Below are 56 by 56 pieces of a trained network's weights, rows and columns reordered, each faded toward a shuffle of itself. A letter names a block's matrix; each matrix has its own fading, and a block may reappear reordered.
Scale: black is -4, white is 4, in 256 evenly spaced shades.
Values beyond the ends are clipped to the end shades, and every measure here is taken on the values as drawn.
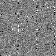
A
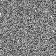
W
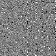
A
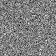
W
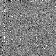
A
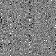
A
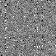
A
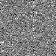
A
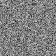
W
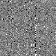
A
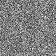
W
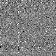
A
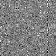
A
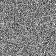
W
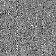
A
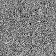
W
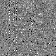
A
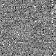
A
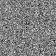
W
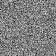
W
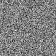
W
